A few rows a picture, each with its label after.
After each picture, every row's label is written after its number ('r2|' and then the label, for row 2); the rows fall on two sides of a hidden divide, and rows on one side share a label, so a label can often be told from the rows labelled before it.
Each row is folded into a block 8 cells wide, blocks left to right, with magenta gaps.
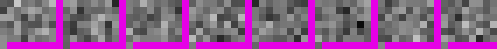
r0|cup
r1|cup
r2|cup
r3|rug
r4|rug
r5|cup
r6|cup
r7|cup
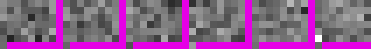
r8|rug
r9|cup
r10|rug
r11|cup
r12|cup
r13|cup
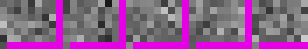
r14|rug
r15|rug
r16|cup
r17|cup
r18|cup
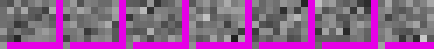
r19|cup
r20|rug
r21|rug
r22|cup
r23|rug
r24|rug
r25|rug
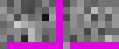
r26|rug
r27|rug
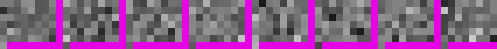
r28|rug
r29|rug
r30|rug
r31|cup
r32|cup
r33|cup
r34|cup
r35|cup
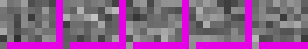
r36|rug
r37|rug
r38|cup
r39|rug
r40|rug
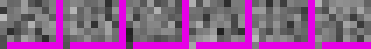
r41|cup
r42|rug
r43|rug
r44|rug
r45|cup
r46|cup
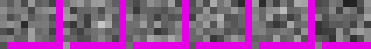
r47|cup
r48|cup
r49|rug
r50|rug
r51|cup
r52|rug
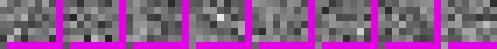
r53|rug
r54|cup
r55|rug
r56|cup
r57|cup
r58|rug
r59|cup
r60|cup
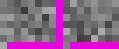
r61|rug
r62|cup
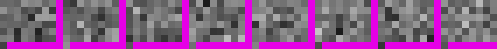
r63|rug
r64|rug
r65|rug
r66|cup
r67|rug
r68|cup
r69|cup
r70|cup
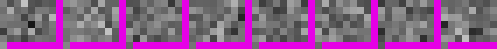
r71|rug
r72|rug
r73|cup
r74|cup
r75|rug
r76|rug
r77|cup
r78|rug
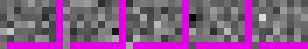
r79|rug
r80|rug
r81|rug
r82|cup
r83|rug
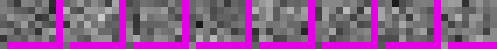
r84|rug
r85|cup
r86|cup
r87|rug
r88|rug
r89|rug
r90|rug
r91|cup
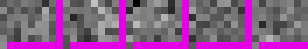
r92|rug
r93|cup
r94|rug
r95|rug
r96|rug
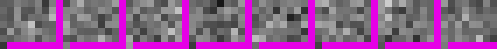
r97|rug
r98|cup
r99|cup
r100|rug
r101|rug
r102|cup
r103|rug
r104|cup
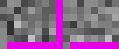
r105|cup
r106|rug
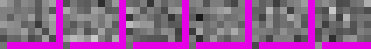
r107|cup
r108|cup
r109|rug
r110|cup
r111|cup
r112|cup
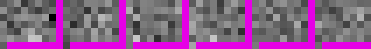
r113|cup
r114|rug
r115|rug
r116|rug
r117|rug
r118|cup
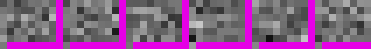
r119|rug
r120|rug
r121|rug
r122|rug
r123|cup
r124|cup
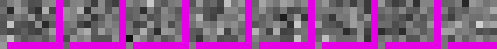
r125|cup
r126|rug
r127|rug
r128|rug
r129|rug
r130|rug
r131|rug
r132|cup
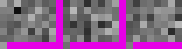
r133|cup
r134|cup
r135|cup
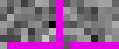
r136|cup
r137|rug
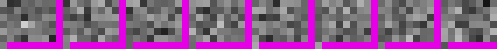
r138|cup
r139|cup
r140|rug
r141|cup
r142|cup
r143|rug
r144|cup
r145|rug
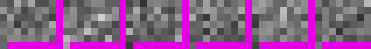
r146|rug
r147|rug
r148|rug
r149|cup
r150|cup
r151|rug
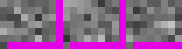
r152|cup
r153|cup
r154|cup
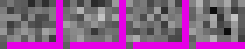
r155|rug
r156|rug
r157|rug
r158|rug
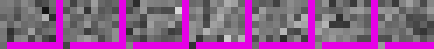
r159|cup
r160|rug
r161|rug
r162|cup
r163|rug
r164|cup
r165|rug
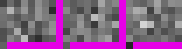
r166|rug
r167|cup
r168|rug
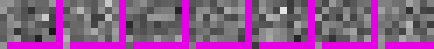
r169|rug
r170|cup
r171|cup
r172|rug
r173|rug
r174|cup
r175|cup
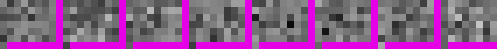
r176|rug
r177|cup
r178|cup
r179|cup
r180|cup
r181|cup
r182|rug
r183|cup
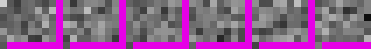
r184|rug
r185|cup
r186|cup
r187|rug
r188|cup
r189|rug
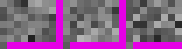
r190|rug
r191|cup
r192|rug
